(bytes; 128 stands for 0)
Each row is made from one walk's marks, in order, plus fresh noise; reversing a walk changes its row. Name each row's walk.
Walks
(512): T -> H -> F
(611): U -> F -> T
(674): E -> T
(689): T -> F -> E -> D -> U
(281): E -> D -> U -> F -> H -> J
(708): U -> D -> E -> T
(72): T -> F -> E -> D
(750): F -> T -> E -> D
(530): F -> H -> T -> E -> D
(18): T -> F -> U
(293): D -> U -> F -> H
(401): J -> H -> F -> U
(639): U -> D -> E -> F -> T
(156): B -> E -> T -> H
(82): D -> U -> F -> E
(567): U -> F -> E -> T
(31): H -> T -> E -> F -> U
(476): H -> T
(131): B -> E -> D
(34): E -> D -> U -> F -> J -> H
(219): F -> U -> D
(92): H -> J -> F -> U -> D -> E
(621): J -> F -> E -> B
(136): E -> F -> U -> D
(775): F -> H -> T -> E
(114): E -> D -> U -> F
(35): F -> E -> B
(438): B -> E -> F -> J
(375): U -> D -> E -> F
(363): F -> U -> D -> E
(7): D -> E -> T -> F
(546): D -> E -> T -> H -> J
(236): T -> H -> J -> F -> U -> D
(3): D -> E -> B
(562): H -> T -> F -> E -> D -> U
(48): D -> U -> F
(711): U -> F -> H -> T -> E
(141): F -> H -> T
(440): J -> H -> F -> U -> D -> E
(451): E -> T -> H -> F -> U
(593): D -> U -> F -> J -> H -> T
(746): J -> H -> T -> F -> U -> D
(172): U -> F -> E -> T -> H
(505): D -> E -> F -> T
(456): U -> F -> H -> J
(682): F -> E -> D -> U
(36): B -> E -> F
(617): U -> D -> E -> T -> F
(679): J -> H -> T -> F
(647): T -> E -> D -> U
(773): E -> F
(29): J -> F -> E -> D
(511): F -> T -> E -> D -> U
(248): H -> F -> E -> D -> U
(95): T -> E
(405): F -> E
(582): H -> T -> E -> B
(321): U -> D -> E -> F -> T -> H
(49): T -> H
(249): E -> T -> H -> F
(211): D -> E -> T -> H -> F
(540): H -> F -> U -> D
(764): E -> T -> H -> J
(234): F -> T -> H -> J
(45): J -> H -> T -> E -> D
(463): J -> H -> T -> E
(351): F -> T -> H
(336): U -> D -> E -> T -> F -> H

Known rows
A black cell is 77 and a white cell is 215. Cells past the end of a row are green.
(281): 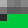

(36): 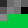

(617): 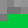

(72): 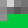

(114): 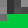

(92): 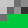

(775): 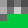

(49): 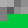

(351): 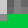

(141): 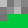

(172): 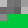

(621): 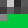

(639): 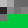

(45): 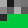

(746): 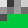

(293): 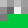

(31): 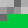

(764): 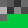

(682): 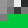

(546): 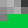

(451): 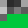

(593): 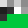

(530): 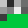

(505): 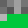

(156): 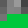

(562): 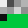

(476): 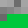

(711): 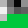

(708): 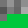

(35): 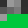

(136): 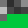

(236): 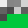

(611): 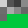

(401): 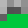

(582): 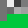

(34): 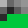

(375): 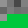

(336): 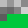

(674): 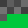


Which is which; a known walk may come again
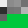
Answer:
(321)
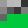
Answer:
(647)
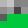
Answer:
(689)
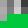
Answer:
(211)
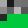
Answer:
(45)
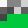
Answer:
(236)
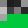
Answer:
(249)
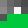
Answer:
(82)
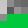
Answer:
(234)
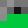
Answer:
(29)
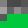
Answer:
(463)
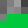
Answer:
(156)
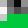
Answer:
(711)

